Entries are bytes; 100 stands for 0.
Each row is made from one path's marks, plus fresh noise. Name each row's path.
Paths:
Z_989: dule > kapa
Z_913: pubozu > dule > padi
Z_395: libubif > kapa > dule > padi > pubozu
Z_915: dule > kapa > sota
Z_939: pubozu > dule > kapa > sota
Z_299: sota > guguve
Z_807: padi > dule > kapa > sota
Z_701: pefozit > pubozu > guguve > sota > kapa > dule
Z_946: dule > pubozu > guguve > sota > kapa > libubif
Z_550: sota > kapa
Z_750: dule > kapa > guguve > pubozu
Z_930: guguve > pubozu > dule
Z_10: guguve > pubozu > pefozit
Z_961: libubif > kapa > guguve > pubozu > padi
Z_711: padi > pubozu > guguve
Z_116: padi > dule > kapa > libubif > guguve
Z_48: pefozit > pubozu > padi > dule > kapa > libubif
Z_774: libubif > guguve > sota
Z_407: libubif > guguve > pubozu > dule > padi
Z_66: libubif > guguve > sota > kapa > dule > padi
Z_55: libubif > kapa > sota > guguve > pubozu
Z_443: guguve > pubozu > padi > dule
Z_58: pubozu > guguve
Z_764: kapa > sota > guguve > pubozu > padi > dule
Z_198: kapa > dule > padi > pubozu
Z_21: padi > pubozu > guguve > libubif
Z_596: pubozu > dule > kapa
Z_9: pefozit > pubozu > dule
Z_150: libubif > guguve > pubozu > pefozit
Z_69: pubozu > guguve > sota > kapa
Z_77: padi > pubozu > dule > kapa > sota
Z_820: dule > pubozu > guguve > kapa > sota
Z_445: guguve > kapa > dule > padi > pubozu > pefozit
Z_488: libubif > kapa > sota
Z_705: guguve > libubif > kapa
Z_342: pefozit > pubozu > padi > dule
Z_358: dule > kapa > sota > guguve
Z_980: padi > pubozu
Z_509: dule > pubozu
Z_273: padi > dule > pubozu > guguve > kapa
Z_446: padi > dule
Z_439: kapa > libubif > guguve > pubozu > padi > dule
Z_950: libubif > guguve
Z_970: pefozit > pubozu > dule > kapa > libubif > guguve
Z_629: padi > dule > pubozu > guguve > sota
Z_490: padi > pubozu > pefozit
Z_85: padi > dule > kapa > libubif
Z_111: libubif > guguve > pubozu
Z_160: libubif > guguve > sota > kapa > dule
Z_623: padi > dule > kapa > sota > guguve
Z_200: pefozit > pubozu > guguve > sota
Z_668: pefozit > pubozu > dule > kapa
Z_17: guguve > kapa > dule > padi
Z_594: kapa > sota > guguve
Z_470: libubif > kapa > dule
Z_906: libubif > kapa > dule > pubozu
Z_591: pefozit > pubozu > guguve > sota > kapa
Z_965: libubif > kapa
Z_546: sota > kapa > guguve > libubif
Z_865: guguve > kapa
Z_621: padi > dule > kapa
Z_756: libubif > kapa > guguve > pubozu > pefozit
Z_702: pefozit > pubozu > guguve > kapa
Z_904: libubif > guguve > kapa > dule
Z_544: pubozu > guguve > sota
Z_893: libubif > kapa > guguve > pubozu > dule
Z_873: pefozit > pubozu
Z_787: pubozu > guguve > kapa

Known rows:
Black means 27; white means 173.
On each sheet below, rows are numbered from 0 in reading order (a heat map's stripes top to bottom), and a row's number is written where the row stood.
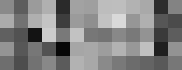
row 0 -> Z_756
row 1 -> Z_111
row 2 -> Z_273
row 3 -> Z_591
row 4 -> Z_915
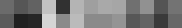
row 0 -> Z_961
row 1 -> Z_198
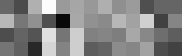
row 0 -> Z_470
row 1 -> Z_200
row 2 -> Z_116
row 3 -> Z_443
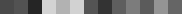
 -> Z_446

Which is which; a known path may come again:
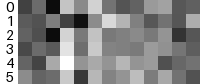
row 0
Z_17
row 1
Z_550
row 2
Z_273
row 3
Z_116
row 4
Z_470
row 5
Z_21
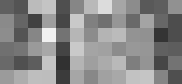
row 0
Z_965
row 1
Z_629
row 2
Z_893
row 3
Z_160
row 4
Z_961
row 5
Z_950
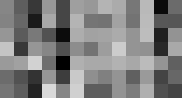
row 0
Z_787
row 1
Z_711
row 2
Z_591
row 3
Z_873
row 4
Z_774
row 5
Z_764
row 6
Z_443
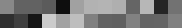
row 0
Z_69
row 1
Z_621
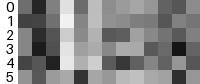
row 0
Z_48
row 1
Z_85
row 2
Z_342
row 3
Z_596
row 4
Z_446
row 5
Z_756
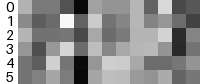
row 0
Z_544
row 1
Z_407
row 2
Z_10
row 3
Z_970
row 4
Z_488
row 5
Z_546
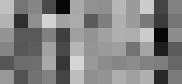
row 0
Z_200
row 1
Z_9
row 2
Z_702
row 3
Z_820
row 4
Z_66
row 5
Z_701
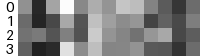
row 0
Z_906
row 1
Z_77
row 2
Z_358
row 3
Z_198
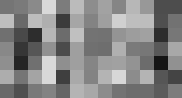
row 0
Z_904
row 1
Z_150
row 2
Z_445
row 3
Z_490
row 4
Z_668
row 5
Z_111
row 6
Z_915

